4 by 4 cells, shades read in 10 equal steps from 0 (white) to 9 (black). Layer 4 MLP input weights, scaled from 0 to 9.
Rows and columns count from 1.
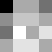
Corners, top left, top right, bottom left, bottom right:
9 5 3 3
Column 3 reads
3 2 3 1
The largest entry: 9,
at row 1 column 1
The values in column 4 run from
1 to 5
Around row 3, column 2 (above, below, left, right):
2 1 5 3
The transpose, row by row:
9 4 5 3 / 3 2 0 1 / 3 2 3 1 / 5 3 1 3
